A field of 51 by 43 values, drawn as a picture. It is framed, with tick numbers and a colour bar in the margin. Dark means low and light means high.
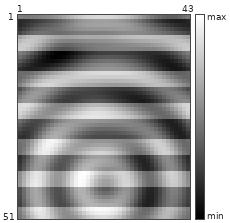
Concentric rings centre on the bottom middle. The bottom middle is the ninth with the highest average. Stripes running across repeat 6 times from top to bottom. Overall the values sit about 50% of the way up the scale. No lone cell stands out from its neighbours.
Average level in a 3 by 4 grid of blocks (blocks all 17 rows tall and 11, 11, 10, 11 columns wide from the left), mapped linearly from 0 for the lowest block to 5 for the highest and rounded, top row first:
0230
3311
3531
